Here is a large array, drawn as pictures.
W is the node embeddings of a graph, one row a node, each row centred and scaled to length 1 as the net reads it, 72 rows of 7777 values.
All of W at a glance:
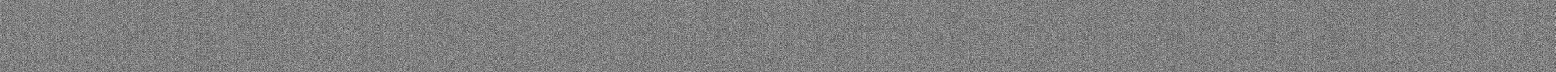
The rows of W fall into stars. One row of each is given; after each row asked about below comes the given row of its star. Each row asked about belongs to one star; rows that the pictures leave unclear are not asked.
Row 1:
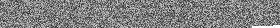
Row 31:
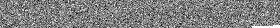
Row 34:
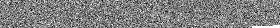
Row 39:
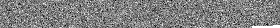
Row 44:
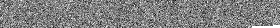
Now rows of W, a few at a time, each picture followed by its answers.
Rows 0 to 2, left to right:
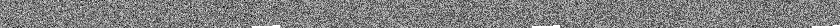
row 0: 34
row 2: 34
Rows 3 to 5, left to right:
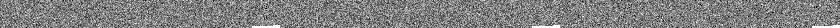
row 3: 31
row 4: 1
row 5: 39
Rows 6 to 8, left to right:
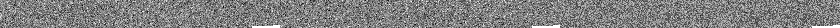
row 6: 34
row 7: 1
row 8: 34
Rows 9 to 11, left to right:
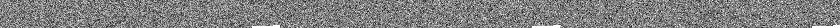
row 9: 1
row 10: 31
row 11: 1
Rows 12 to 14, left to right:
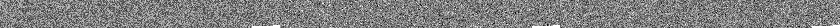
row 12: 44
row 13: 39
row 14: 44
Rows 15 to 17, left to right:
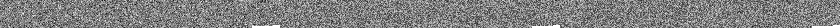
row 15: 34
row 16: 31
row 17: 44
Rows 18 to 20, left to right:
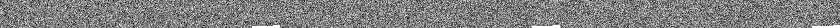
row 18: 1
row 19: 34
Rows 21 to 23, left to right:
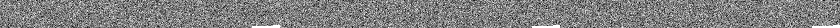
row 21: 34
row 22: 31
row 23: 31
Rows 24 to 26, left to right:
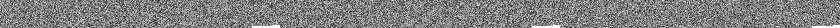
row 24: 44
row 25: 44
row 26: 1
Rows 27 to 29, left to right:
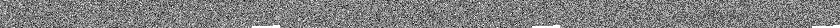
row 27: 44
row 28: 1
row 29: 1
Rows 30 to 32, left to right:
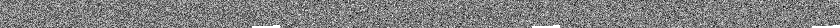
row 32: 34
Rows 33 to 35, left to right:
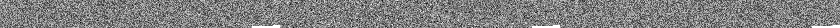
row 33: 44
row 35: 39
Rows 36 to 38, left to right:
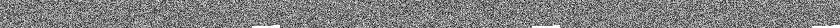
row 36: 39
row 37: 44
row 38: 34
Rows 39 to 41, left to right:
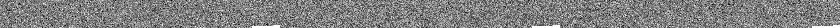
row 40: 34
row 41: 44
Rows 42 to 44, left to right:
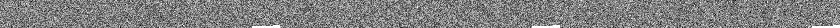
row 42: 1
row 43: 44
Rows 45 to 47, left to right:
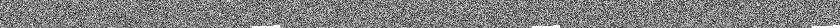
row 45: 31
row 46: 31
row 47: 44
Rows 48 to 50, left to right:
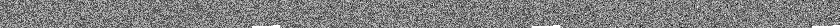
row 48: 39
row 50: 39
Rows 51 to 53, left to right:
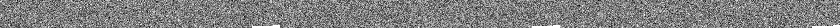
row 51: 34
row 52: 44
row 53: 31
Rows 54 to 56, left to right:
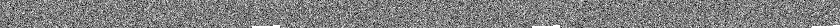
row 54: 34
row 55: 31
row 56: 44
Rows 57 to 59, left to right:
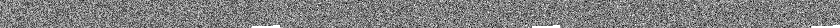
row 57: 44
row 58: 44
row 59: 44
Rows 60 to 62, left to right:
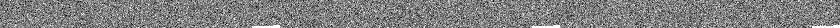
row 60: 39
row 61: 31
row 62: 31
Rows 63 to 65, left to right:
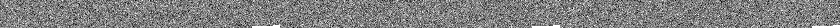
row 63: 1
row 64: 34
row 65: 39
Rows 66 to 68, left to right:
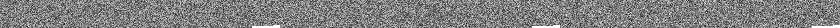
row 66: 34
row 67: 1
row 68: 34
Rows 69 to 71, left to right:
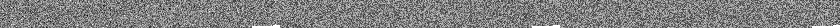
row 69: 44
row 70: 34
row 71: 31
